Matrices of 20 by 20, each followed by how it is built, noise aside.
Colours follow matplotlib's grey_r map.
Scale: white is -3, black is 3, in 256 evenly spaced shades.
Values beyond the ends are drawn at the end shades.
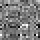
low rank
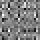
low rank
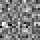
low rank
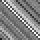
Toeplitz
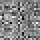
low rank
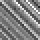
Toeplitz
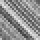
Toeplitz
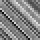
Toeplitz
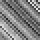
Toeplitz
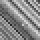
Toeplitz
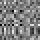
low rank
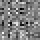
low rank
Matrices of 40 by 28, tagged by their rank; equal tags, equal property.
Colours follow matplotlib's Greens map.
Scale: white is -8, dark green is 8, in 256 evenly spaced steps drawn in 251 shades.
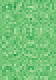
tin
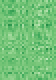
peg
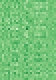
tin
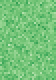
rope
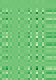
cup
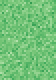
rope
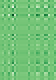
cup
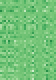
peg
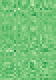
tin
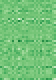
peg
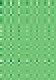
cup
